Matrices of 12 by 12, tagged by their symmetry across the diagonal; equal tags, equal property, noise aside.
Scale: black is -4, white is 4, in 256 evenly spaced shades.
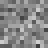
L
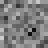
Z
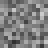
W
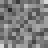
Z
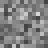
L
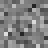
W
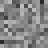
Z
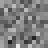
L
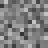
W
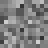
W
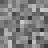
Z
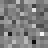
W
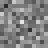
Z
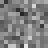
L
